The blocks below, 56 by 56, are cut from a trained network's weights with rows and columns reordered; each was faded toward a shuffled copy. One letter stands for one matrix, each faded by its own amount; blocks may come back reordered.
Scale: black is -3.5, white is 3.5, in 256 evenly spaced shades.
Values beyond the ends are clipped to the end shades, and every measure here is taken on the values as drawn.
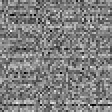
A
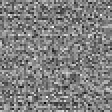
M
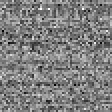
A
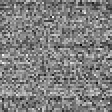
M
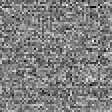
M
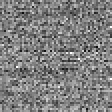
M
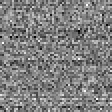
M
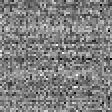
A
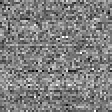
M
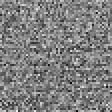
M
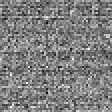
A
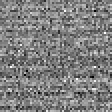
A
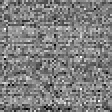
A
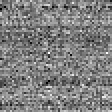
A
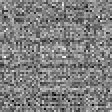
A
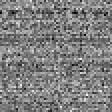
A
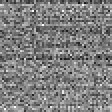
A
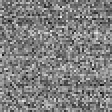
M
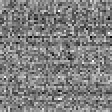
A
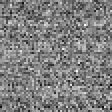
M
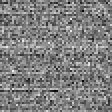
M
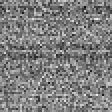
M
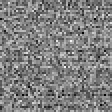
M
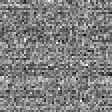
A
